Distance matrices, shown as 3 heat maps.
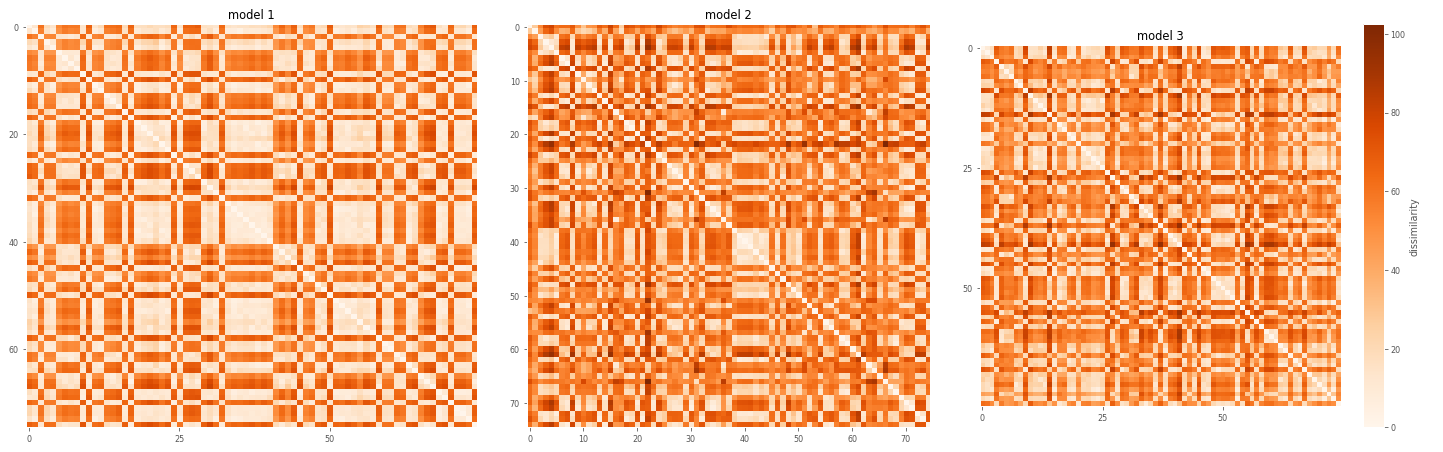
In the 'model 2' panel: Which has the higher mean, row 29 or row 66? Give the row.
66
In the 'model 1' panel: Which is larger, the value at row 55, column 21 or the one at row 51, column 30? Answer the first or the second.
the first
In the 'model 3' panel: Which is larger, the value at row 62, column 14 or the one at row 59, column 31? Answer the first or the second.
the first
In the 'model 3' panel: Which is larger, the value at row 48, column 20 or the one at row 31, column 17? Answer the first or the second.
the second
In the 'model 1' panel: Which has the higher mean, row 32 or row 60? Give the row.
32
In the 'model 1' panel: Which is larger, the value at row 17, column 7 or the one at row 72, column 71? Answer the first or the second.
the first
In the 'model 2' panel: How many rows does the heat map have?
75
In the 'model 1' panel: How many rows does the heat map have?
75
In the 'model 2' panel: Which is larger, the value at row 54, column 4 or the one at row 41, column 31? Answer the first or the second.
the second
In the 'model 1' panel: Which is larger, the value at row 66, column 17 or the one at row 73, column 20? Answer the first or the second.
the second
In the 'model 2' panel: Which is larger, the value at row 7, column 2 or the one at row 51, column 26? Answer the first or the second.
the first
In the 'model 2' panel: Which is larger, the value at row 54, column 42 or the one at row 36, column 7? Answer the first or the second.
the second
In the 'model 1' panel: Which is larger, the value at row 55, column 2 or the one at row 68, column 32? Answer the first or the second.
the second
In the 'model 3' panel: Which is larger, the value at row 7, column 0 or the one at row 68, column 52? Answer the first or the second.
the second
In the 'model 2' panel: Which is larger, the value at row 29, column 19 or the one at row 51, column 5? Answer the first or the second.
the second
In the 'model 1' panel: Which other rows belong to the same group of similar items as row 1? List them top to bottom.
0, 3, 4, 9, 11, 12, 16, 18, 19, 20, 21, 22, 23, 25, 29, 30, 31, 33, 34, 35, 36, 37, 38, 39, 40, 45, 48, 49, 51, 52, 53, 54, 55, 56, 57, 59, 60, 63, 64, 68, 69, 71, 72, 73
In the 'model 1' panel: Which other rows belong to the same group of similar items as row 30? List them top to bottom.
0, 1, 3, 4, 9, 11, 12, 16, 18, 19, 20, 21, 22, 23, 25, 29, 31, 33, 34, 35, 36, 37, 38, 39, 40, 45, 48, 49, 51, 52, 53, 54, 55, 56, 57, 59, 60, 63, 64, 68, 69, 71, 72, 73
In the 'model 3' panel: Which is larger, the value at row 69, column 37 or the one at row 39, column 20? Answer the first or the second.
the first
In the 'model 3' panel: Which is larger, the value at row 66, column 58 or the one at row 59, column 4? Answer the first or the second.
the first
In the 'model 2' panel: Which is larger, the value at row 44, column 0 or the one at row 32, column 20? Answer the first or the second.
the second
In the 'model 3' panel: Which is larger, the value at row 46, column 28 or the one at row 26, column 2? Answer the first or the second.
the second
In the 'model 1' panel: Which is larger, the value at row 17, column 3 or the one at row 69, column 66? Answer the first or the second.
the second
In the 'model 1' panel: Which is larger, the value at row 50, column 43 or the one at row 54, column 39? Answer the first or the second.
the first
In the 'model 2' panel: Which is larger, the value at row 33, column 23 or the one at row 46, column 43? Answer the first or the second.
the first
